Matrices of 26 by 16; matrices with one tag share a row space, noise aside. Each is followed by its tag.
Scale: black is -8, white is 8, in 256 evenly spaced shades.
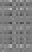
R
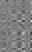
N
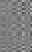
N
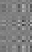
N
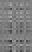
R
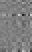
N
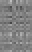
R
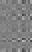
N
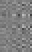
N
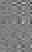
N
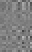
N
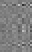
N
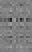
R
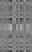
R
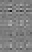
R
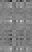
R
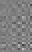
N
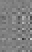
N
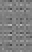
R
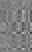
N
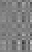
N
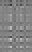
R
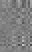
N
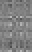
R
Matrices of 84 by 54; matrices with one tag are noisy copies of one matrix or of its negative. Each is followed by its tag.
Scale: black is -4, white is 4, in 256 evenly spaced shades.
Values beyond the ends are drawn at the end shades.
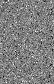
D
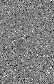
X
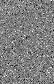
X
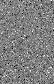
X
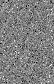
D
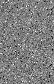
D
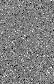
X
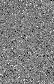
X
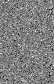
D
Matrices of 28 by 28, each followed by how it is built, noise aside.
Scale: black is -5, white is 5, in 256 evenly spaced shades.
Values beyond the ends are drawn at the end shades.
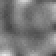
smooth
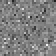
noise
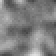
smooth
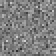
noise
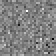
noise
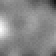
smooth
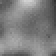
smooth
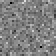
noise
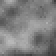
smooth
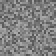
noise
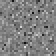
noise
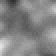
smooth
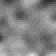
smooth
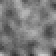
smooth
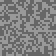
noise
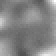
smooth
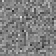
noise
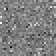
noise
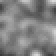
smooth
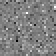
noise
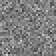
noise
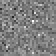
noise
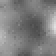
smooth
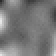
smooth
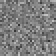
noise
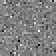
noise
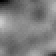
smooth
